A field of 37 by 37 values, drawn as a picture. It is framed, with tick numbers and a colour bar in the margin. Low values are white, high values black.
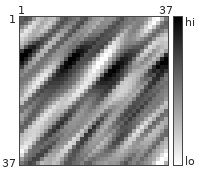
Grain: diagonal, up to the right. Mirror symmetry: none. Histogram: bell-shaped. Average level on the scale: 50%. Odd rows or columns: none.
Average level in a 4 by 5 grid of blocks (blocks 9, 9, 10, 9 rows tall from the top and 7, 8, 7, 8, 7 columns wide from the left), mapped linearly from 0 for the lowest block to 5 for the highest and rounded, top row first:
23420
25144
21322
12220
